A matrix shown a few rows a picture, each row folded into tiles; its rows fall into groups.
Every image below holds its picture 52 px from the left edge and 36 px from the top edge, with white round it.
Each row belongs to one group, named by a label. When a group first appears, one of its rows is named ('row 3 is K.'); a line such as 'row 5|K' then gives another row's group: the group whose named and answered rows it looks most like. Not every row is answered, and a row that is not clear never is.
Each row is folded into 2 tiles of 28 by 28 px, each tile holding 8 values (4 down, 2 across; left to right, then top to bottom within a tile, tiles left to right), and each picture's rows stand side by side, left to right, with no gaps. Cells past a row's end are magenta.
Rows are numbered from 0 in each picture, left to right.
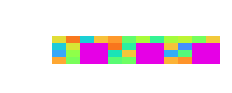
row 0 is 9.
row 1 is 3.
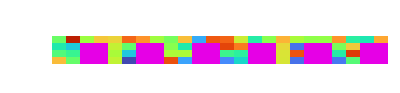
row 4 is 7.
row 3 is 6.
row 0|9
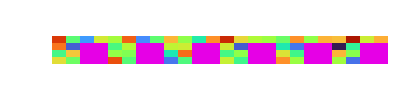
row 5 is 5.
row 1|9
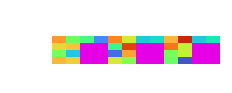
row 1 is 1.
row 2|6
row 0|1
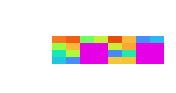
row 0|6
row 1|1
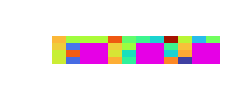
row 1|1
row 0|7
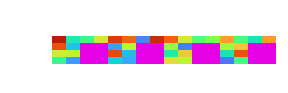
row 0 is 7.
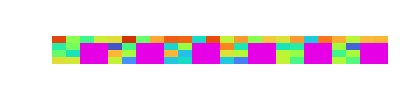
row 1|5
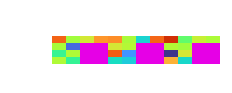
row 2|3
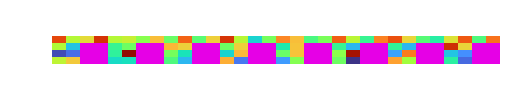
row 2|6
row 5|7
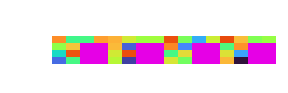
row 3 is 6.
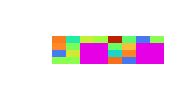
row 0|3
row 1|1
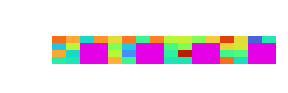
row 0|5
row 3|1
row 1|9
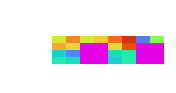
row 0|6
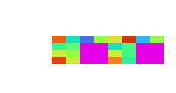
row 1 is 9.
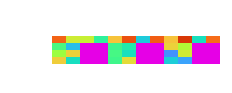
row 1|9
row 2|6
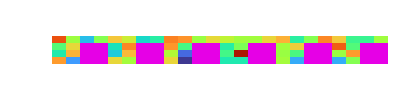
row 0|1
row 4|6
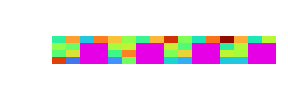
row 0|9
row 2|7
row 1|7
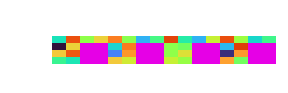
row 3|1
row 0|5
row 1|1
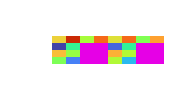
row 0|5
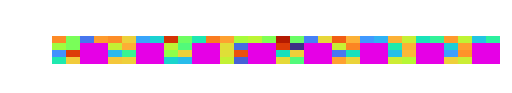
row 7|1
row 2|7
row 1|1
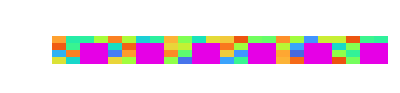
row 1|1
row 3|6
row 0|3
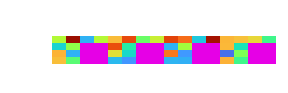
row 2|5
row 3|3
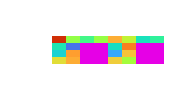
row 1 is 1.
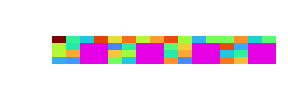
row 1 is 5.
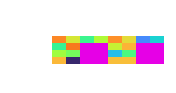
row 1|1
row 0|6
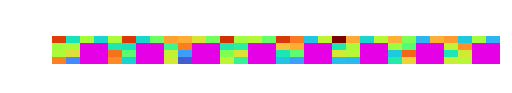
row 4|6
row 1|9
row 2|6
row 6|7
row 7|1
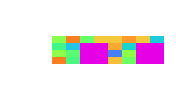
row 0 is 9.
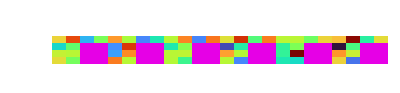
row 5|5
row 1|1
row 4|7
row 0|9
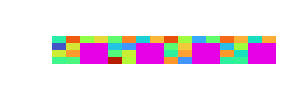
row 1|9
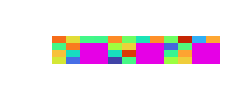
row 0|6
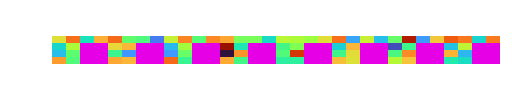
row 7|5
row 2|9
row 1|1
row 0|9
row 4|7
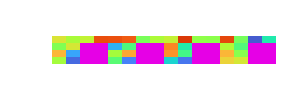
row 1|5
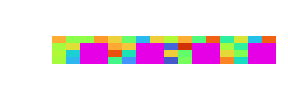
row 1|6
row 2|5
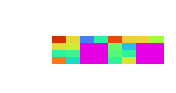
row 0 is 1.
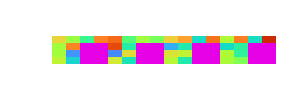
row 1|3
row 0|6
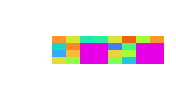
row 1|5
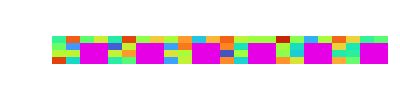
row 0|9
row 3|3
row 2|5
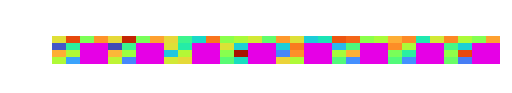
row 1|5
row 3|7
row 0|5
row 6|6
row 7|7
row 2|3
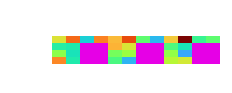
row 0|9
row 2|9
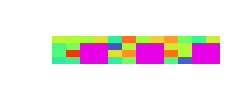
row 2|6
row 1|5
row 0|7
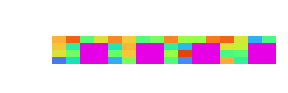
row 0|6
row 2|7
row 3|1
